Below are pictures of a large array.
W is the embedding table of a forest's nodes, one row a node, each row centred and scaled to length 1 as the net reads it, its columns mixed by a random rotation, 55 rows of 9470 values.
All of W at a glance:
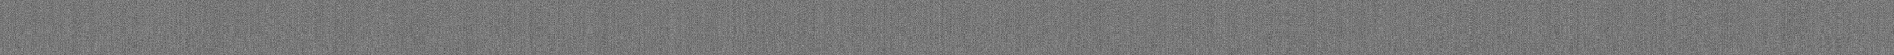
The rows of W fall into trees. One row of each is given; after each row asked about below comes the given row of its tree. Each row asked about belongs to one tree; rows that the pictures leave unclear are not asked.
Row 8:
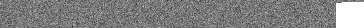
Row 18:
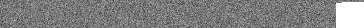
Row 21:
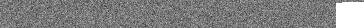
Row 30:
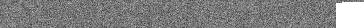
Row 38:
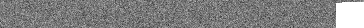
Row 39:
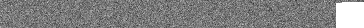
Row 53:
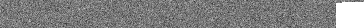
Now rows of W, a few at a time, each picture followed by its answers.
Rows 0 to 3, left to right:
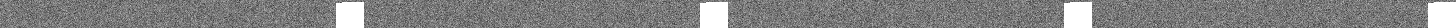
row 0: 21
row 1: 38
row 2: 38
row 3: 18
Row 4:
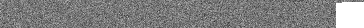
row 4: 53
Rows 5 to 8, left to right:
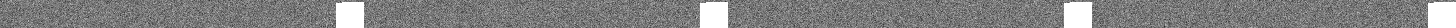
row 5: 8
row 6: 21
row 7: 18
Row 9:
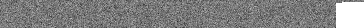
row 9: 30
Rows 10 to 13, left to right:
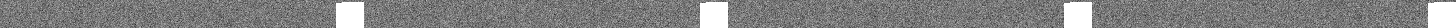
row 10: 18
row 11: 21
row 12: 30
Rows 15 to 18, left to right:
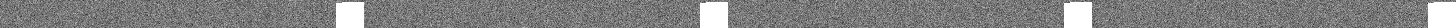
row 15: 38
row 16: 8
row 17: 39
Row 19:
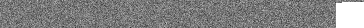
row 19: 21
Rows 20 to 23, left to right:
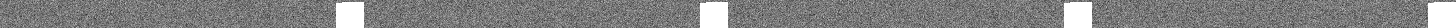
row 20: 38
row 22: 38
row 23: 30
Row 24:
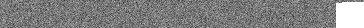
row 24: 38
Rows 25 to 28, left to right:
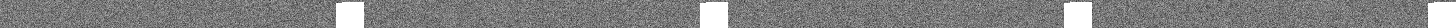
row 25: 39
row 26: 21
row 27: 30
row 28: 30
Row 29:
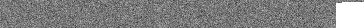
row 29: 21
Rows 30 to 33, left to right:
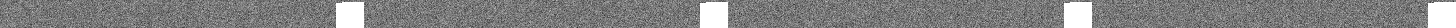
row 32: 21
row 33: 21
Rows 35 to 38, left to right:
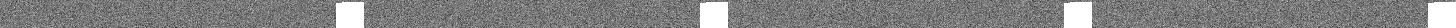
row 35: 30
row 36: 38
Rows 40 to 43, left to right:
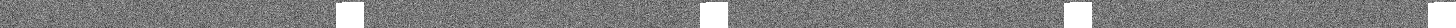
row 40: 8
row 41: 38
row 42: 39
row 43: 53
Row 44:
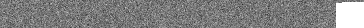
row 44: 38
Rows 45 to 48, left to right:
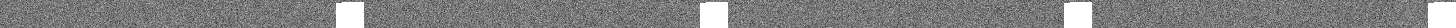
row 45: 18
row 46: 18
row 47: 39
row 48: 53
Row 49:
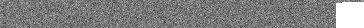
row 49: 53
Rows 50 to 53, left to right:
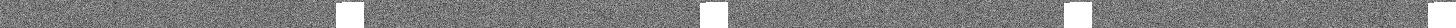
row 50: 53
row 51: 30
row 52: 21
